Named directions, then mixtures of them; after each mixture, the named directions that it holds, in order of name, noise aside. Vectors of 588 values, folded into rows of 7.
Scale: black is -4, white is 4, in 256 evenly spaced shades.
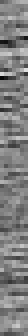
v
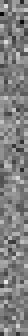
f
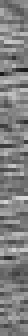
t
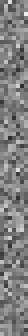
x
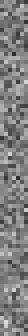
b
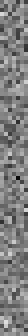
b, f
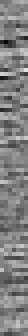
v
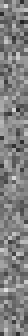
b, f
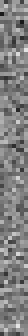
f, v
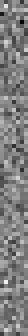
f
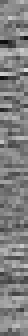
v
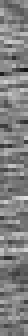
t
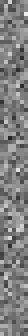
x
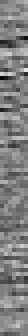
v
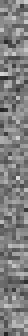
b, v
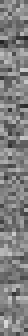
b, v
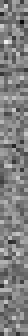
f, t
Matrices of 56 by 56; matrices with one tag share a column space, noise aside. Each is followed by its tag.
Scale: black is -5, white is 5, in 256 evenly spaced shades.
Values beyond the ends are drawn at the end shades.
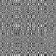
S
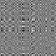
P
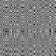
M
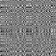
M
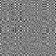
P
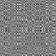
P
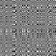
M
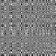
S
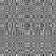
S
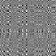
M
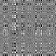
S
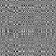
M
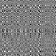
M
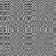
P
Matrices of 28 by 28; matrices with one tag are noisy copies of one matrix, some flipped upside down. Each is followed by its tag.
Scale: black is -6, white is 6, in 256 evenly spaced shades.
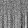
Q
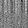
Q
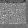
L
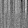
Q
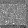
L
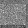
L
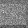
L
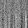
Q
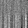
Q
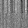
Q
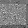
L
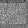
L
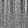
Q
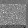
L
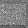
L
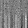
Q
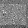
L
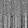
Q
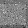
L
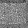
L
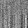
Q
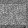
L
